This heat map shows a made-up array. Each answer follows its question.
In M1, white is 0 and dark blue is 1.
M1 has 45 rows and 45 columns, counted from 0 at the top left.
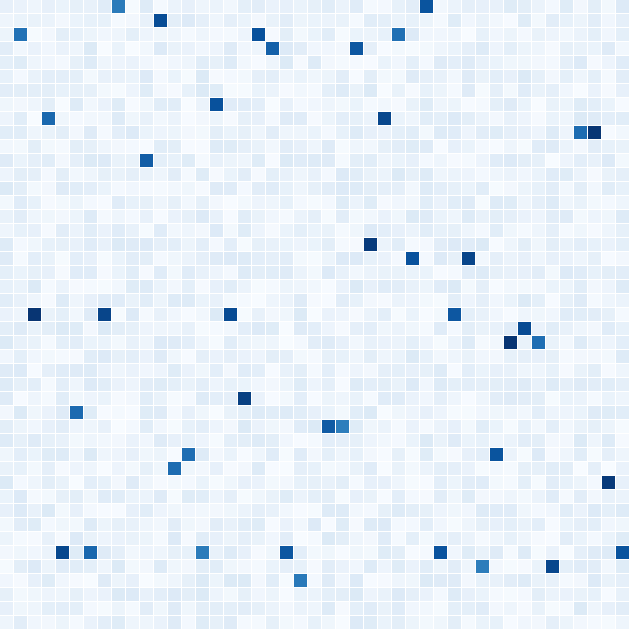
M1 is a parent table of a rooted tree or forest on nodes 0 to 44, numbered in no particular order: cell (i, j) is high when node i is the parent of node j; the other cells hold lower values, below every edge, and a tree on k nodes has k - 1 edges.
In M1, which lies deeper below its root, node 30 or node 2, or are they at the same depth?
the same depth
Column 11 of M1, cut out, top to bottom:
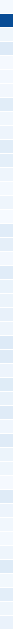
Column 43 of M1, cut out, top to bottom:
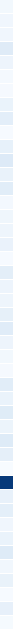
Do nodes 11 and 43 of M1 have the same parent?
no
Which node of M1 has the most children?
39
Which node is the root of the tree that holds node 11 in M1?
22
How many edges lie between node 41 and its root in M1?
1
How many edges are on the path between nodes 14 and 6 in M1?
2
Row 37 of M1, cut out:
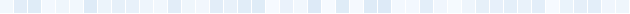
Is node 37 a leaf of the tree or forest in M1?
yes
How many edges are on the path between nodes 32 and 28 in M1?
3
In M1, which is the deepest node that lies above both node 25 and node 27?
8
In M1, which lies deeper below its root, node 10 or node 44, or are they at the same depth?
node 10
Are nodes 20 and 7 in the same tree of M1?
no
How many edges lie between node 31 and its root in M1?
2
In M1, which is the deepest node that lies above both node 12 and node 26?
2
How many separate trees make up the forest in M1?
4
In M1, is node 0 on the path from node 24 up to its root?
yes
